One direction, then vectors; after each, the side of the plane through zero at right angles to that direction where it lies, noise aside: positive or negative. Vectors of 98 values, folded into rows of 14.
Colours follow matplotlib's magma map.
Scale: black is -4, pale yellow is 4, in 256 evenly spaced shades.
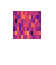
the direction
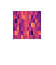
positive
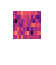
positive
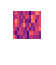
negative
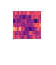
negative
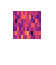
positive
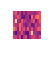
negative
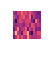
positive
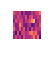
negative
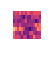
negative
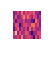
positive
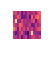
negative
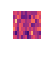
negative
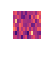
negative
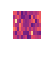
negative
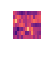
negative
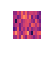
positive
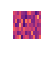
negative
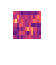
negative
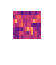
negative
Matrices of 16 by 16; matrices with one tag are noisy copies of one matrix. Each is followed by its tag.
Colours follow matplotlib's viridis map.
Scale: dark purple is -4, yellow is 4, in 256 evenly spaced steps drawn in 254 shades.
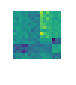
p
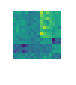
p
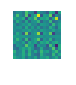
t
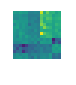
p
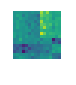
p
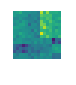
p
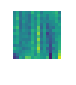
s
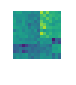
p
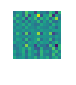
t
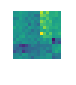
p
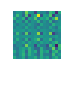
t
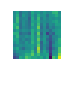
s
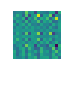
t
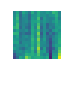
s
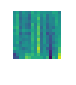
s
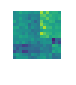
p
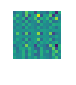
t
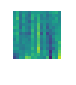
s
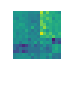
p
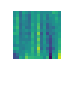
s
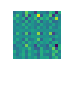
t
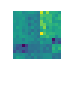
p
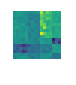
p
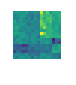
p
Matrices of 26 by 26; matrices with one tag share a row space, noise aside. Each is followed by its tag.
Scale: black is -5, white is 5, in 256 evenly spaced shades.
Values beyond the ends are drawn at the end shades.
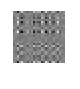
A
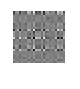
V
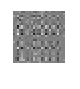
A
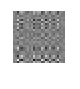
A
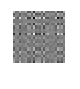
V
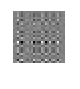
A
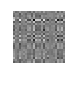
V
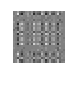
A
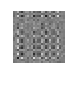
A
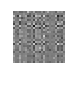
V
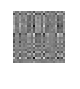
V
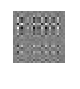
A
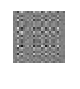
A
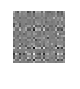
V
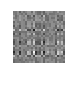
V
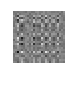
A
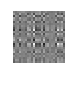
V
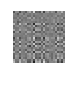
V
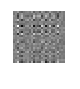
A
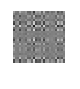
V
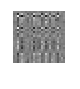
A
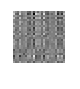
V
